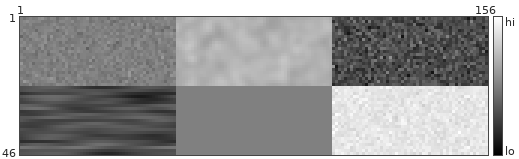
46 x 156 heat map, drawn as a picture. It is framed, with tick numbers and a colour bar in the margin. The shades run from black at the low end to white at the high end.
It is made of 2 by 3 panels. Panel 1,1: middling, fine-grained, faint in contrast. Panel 1,2: high, blotchy, faint in contrast. Panel 1,3: low, fine-grained. Panel 2,1: low, streaked across. Panel 2,2: middling, flat. Panel 2,3: very high, fine-grained, faint in contrast.
